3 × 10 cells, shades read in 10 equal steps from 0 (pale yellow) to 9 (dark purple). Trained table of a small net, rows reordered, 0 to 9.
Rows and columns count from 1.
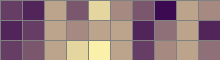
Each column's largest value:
8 8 3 6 3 4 8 9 3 8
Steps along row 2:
down down up down same up down down up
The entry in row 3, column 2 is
6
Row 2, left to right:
8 7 3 4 3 3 8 5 3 8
